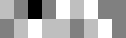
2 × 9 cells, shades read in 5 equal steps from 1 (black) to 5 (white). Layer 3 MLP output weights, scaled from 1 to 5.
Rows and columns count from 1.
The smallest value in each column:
3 3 1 3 4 3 4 3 3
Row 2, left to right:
3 4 5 4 4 3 4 5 3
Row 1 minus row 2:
1 -1 -4 -1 1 1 1 -2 0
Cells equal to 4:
6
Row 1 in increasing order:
1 3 3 3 3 4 4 5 5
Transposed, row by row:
4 3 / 3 4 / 1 5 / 3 4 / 5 4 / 4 3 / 5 4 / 3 5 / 3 3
